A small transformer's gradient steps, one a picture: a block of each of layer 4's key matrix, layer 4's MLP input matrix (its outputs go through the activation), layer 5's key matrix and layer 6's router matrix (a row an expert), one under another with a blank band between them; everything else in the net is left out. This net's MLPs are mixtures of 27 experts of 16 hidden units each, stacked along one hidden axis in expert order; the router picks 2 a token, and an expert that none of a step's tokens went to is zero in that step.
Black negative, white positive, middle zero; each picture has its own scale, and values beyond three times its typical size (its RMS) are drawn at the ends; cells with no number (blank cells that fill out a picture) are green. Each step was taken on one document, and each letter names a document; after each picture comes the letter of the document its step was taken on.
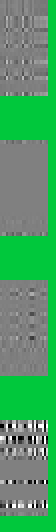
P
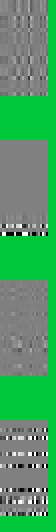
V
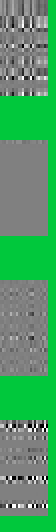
P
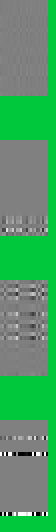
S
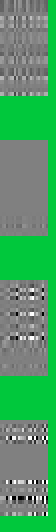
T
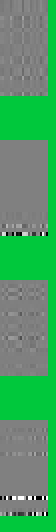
V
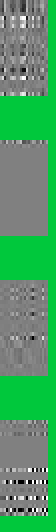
T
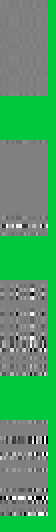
V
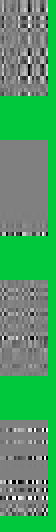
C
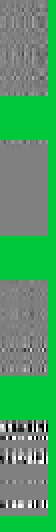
P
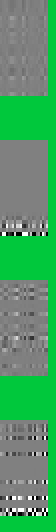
V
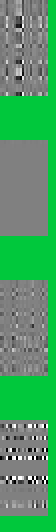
P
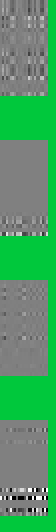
T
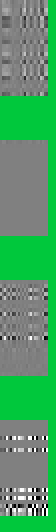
C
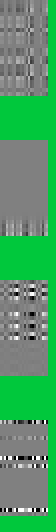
S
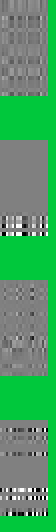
C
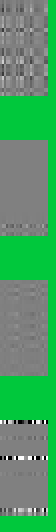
S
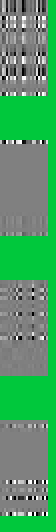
T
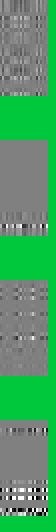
T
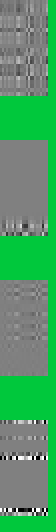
S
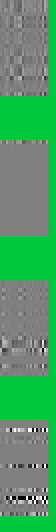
T
